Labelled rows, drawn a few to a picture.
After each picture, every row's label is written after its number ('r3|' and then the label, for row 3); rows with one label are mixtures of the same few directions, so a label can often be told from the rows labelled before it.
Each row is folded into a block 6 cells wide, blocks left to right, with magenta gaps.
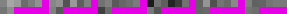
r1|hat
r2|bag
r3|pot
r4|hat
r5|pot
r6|hat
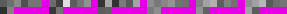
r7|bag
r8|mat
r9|pot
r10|hat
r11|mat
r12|mat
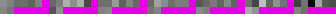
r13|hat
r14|hat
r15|bag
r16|hat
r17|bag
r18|bag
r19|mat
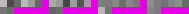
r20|hat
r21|bag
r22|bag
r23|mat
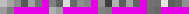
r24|mat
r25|bag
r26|pot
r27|mat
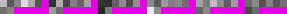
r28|hat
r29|pot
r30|mat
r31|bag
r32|bag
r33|pot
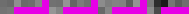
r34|mat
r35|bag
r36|bag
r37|hat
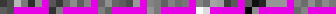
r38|mat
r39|mat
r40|hat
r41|bag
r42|pot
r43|mat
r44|mat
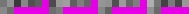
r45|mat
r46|hat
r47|bag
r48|hat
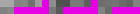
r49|hat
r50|hat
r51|hat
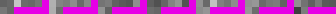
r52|mat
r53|bag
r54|hat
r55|hat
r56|bag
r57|mat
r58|pot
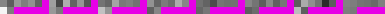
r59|bag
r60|pot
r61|pot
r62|mat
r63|mat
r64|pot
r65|mat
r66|hat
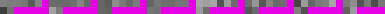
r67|bag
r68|bag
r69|mat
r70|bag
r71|mat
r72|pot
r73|pot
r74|pot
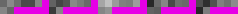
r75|hat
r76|mat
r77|hat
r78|hat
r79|mat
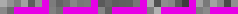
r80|bag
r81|hat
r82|hat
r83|pot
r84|bag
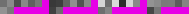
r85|mat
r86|mat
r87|mat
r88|bag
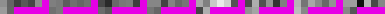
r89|hat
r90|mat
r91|hat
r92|bag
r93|hat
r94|pot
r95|bag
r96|bag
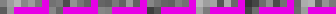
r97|hat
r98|bag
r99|bag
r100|pot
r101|mat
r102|mat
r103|hat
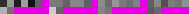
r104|mat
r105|bag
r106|bag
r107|pot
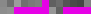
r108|bag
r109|hat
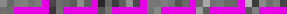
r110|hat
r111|bag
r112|bag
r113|pot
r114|mat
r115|pot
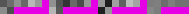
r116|pot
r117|hat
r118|mat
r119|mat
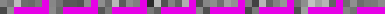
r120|bag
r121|hat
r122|mat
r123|pot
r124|pot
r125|mat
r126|hat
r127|pot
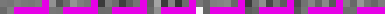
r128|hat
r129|hat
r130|hat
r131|pot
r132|bag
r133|hat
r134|hat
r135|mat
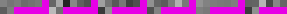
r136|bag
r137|mat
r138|pot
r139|mat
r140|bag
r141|bag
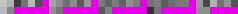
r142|mat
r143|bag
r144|mat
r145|bag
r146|pot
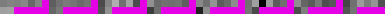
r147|pot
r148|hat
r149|hat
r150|pot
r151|bag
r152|bag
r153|pot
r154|hat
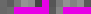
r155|hat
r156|hat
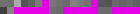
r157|bag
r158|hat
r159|hat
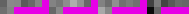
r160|hat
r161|hat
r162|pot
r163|bag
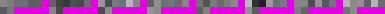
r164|pot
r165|hat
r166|mat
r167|pot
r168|mat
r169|hat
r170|bag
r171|mat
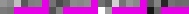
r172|mat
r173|mat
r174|pot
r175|bag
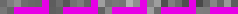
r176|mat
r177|bag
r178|mat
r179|mat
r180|bag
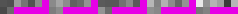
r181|mat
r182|hat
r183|bag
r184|bag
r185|bag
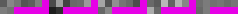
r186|hat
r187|pot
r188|pot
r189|pot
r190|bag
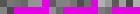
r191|pot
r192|mat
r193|bag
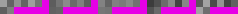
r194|mat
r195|hat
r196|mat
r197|mat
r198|mat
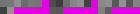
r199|bag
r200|hat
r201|bag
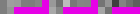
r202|hat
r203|bag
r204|mat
